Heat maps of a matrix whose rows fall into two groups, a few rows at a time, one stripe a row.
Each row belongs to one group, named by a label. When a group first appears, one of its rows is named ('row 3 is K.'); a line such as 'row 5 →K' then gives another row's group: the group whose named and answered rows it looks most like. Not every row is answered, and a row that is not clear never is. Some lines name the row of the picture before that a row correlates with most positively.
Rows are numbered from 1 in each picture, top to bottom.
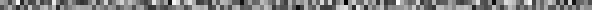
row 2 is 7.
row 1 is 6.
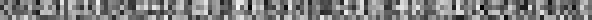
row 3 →7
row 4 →6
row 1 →7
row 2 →7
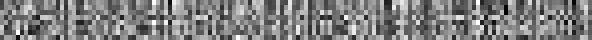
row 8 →7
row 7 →6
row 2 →7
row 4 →7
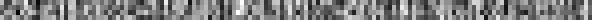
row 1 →6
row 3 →7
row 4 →6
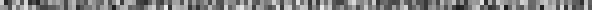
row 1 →6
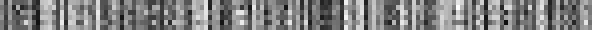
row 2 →7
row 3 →7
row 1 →7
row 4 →7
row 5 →7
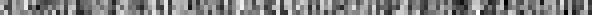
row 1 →6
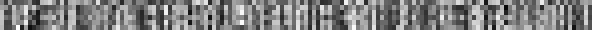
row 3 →6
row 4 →6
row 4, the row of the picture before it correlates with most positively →2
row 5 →6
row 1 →7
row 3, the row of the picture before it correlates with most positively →2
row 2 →6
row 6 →6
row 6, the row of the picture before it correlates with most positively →2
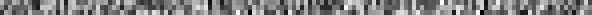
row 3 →7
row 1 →6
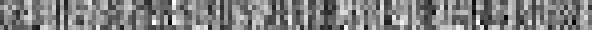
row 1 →7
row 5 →7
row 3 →7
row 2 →6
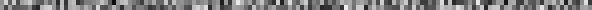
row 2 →7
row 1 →6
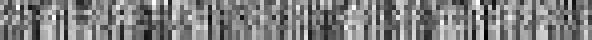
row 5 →6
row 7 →7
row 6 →7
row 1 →6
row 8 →7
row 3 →7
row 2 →6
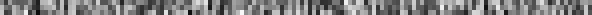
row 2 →6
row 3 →6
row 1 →7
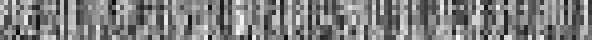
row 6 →7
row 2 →6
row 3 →6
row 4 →6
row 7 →7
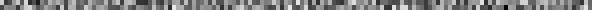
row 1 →6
